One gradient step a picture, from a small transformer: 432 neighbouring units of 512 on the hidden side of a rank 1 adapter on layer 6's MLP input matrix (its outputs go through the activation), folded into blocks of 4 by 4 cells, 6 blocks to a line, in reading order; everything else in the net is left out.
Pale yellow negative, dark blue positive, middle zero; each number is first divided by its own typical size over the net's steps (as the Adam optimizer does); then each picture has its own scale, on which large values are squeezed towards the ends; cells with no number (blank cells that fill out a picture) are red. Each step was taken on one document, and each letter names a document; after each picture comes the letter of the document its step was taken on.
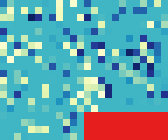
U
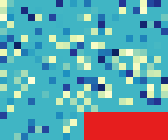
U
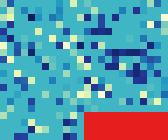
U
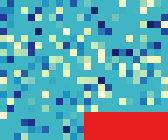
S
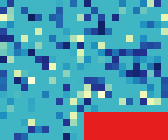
U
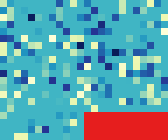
U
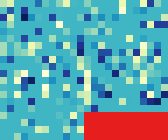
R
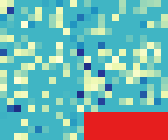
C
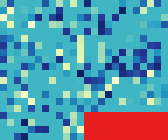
C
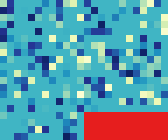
S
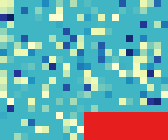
R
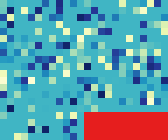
S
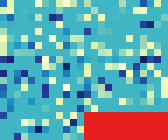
R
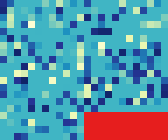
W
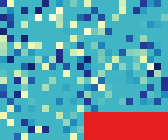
W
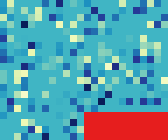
C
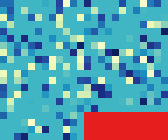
S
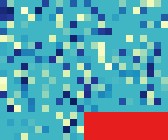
W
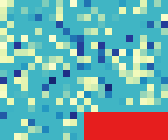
S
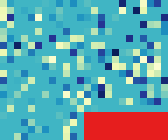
U
